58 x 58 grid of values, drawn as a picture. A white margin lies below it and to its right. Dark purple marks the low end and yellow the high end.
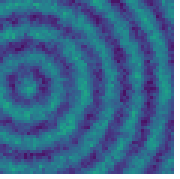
Average level on the scale: 30%. Grain: blotchy. Slope: none. Rings: centred on the middle left.
